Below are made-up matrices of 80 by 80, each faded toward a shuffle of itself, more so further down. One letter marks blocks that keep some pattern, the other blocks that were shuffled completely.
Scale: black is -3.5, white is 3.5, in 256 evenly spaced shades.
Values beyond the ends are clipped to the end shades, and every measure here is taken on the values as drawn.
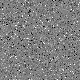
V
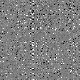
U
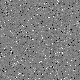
V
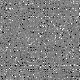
U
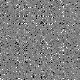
U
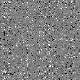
U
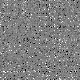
U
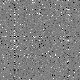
U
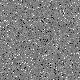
V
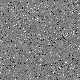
V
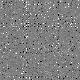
U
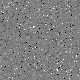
V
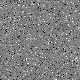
V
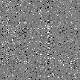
U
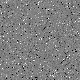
V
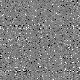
U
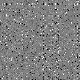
U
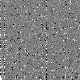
U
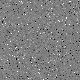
V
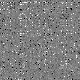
U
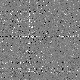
U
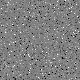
V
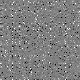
U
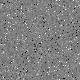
V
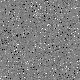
V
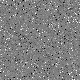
V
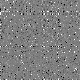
U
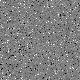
V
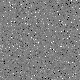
V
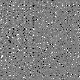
U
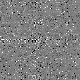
U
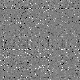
U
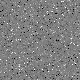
V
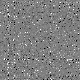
U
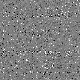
U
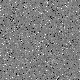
V
